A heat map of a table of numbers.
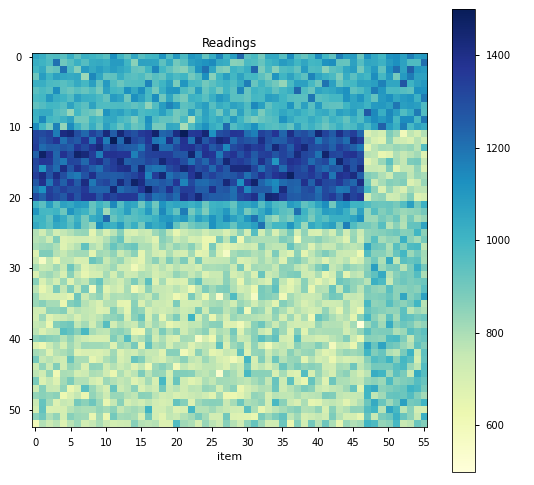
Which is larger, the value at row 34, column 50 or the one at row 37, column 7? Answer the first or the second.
the first
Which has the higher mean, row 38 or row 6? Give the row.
6
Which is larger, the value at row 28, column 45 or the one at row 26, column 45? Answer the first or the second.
the second
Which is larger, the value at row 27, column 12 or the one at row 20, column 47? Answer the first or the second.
the first
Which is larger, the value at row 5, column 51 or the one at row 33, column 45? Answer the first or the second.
the first
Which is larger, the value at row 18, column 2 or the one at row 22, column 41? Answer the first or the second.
the first
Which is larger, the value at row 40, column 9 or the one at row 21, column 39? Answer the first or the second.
the second
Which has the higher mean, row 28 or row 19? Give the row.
19
